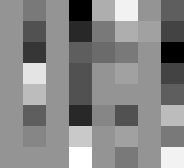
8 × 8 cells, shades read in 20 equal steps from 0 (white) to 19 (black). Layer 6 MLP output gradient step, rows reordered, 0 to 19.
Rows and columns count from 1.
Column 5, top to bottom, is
6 10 11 8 8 9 8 8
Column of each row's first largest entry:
4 4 8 8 4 4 8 6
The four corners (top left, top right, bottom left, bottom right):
8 12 8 1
